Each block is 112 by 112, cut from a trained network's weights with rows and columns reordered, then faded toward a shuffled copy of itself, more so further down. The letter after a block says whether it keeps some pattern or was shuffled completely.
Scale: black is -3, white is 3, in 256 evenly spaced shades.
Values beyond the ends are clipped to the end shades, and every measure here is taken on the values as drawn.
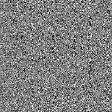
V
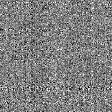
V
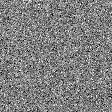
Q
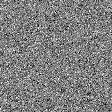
Q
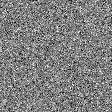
Q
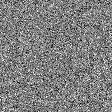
Q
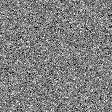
Q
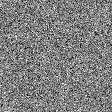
Q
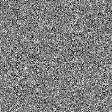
V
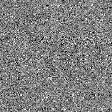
V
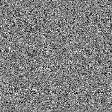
V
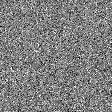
Q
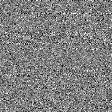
V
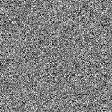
V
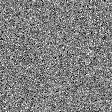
Q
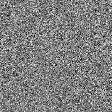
V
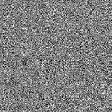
V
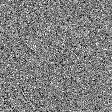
Q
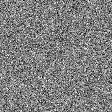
Q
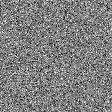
Q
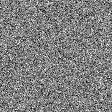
Q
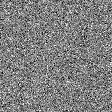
Q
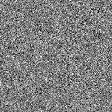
V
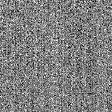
V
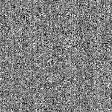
V
